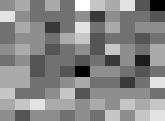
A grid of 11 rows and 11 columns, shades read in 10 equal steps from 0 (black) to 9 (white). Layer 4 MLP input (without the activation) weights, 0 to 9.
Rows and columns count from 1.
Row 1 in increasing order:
0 3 4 4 5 6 6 6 7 8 9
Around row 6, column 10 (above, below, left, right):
4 3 5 6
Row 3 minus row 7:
-2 0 2 -2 1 8 -1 1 0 2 1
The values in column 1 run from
4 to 8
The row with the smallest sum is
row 6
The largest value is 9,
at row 1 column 6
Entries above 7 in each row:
2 1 1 0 0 0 0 1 0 1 1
